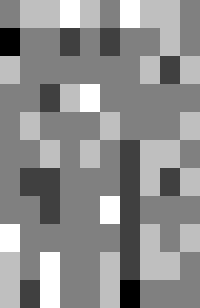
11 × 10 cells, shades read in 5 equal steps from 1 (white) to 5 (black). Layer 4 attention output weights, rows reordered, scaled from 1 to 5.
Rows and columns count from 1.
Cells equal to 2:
27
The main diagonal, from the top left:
3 3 3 2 3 3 4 3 3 3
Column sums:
30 33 30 31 29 29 38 27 31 29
